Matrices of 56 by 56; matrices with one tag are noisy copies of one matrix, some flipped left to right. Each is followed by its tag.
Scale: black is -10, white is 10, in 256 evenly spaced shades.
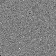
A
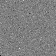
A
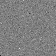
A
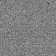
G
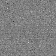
G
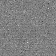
G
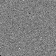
A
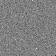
A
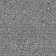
G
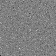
A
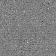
G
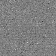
G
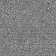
G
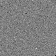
A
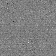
G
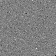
A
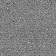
G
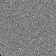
A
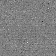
G
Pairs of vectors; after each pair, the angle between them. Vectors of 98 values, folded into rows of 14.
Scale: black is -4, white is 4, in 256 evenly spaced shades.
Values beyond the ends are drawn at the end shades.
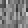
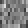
partly opposed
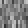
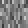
partly opposed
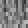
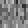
partly aligned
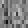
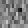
partly opposed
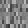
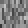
orthogonal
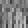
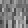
nearly parallel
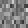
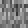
partly aligned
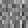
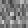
partly aligned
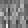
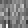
nearly parallel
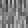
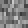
partly aligned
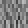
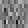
partly aligned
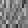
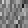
nearly parallel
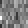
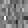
orthogonal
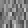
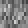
orthogonal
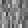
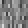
nearly parallel
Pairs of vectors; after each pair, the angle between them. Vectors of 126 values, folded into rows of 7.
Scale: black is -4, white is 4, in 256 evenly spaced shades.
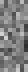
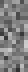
nearly opposite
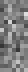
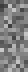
partly aligned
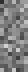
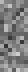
partly opposed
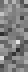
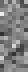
nearly parallel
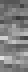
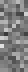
orthogonal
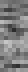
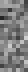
partly aligned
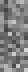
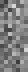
partly aligned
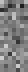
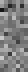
nearly parallel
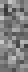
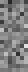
partly opposed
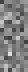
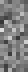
nearly opposite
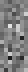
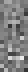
nearly opposite
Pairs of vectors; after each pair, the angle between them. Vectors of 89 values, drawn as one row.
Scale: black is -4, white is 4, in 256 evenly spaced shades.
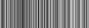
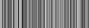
orthogonal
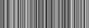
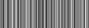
nearly parallel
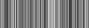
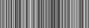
partly opposed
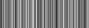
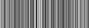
partly opposed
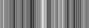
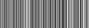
orthogonal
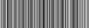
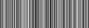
partly opposed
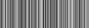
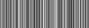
partly opposed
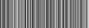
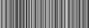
nearly opposite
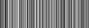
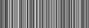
nearly parallel
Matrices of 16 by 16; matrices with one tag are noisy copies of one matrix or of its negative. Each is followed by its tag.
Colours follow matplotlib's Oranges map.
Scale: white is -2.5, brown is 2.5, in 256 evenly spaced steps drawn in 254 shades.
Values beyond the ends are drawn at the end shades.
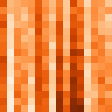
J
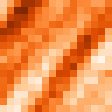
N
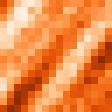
N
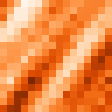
N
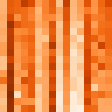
J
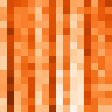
J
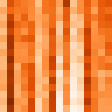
J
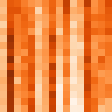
J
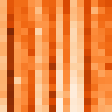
J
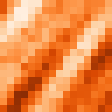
N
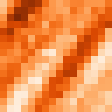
N
